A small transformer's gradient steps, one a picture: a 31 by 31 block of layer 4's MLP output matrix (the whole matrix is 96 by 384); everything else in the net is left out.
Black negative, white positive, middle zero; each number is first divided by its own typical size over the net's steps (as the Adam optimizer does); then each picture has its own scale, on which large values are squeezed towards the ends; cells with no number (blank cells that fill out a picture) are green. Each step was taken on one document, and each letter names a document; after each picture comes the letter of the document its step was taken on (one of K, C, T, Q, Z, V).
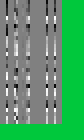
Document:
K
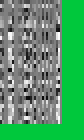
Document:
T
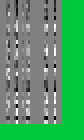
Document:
K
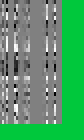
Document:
K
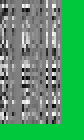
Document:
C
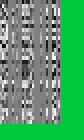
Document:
C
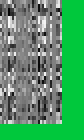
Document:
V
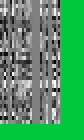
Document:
C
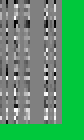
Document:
K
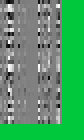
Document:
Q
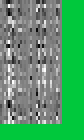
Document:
Q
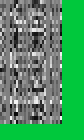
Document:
V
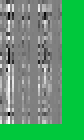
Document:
Q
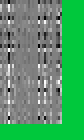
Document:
Q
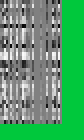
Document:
C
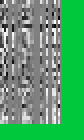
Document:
C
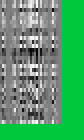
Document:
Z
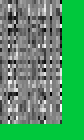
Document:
V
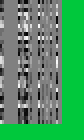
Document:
T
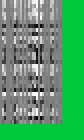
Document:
Z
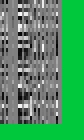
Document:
T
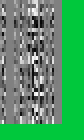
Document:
Z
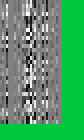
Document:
T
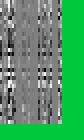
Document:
Q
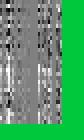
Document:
Q
